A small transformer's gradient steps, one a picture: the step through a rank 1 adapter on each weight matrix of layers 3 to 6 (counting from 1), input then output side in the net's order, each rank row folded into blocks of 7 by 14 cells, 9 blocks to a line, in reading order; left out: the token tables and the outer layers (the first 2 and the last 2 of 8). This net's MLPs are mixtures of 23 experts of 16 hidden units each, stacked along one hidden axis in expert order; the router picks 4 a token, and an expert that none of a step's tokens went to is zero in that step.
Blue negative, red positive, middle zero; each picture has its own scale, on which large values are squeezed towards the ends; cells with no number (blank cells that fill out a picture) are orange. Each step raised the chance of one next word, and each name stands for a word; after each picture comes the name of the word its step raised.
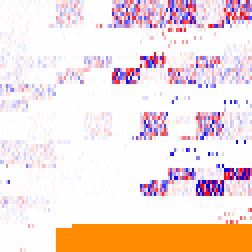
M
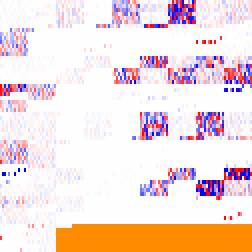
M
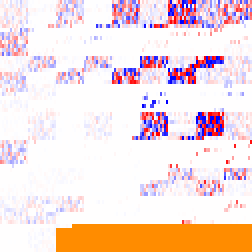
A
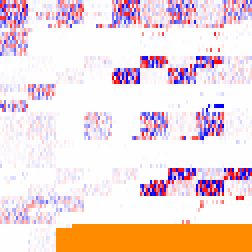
M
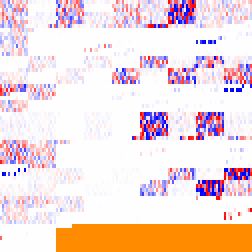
M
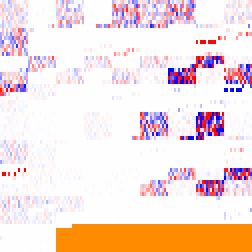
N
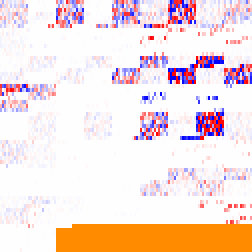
A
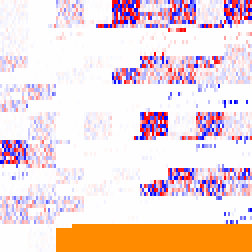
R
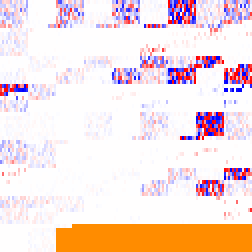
A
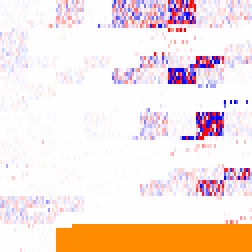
A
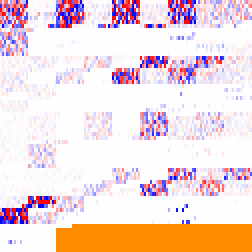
R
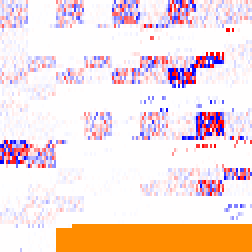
N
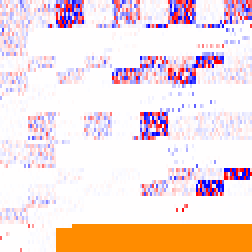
M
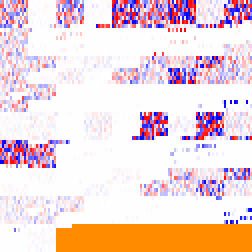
R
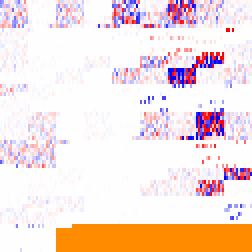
N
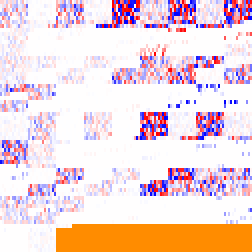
R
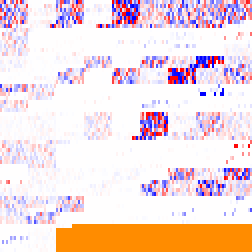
R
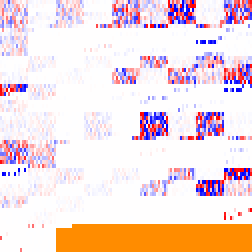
M
